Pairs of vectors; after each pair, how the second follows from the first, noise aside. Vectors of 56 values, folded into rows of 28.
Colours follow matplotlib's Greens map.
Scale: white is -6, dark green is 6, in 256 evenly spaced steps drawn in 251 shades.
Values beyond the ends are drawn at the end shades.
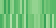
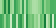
scaled up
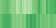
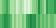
scaled up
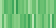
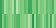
negated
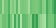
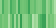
negated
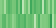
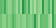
negated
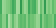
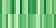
scaled up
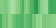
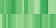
negated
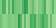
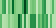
scaled up
